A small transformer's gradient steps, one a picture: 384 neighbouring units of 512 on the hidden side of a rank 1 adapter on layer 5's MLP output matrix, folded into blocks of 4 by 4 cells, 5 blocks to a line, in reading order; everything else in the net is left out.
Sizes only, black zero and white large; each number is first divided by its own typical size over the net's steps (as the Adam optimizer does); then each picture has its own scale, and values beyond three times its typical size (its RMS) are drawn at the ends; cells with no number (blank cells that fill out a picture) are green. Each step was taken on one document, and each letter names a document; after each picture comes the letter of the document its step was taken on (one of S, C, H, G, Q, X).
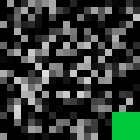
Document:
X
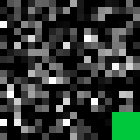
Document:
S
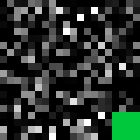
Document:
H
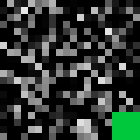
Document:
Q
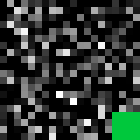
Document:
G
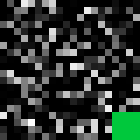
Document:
G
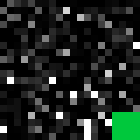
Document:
Q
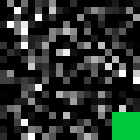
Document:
G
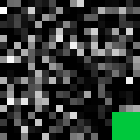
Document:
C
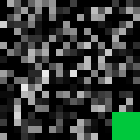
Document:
X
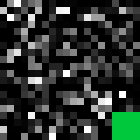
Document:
Q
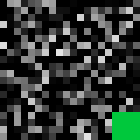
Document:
X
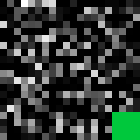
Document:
X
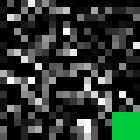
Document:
Q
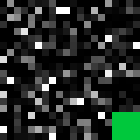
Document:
H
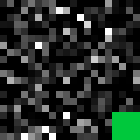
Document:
H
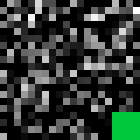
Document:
S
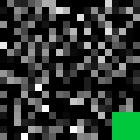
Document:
H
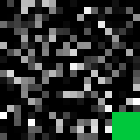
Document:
G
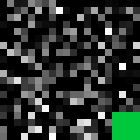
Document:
Q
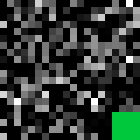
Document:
C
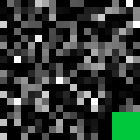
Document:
S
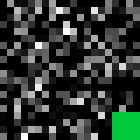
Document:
H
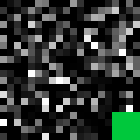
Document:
C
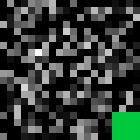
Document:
X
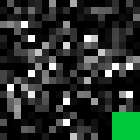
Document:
S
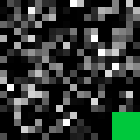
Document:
C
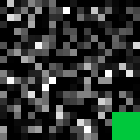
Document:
Q
